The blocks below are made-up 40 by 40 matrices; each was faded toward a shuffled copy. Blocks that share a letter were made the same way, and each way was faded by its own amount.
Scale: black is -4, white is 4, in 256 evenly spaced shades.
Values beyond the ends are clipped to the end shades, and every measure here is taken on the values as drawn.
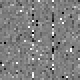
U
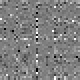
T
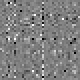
T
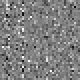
U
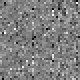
U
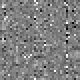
U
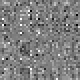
T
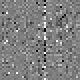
T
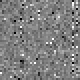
U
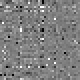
T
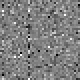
U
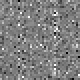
U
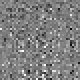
T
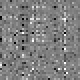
T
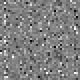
U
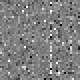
U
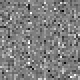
U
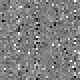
U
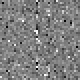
U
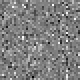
U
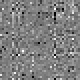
T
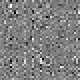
T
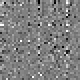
T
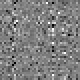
T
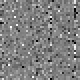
U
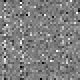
U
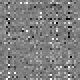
T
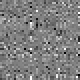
T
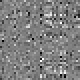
T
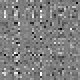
T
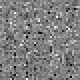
U
